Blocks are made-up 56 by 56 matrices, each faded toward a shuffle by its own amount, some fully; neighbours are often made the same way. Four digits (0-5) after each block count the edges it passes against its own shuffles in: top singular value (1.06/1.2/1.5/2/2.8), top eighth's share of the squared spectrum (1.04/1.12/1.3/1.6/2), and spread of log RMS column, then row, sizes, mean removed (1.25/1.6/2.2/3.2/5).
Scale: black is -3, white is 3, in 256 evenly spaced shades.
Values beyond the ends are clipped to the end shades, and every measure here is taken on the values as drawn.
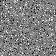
0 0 0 0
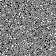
0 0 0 0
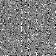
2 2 3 0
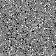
0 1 1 0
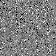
0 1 1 0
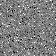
0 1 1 0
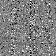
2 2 2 0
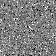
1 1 0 0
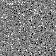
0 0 2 0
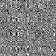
4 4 2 2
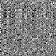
4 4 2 2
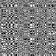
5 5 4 3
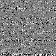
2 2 0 3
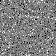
0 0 0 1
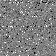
1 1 0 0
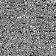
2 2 0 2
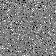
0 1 0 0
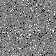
0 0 0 0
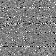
2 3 0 2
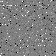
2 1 0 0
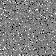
1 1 0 1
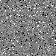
0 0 0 1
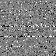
2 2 0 2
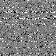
1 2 0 3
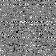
2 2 0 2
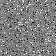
0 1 0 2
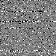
2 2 0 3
